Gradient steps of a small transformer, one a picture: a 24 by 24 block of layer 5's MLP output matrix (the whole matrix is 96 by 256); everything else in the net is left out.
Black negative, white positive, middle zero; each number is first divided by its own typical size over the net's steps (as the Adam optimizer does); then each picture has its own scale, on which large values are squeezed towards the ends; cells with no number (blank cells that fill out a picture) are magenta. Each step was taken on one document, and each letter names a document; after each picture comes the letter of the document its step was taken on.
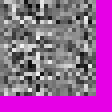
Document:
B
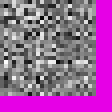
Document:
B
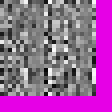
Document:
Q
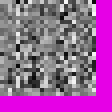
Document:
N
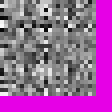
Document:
B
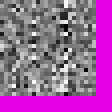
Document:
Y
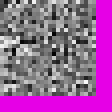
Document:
Y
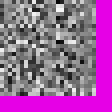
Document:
N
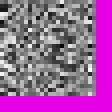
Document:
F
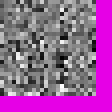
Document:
N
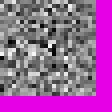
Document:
Y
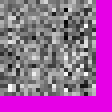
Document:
Y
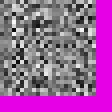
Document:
B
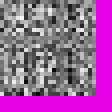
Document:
B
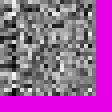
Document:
F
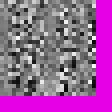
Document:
N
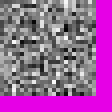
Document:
Y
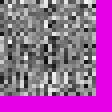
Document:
Q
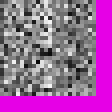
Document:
B
